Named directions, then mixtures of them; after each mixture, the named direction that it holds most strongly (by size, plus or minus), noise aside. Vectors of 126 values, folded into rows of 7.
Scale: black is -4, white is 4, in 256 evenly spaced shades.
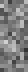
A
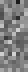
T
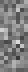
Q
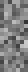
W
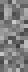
W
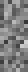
W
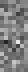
Q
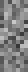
W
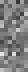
T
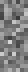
T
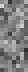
A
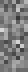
Q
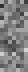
A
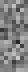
Q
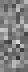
Q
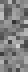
W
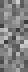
W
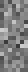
W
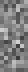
Q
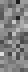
T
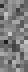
A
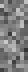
A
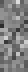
T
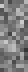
A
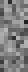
W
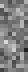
A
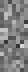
W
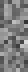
W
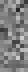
Q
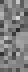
T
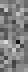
Q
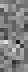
Q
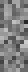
W
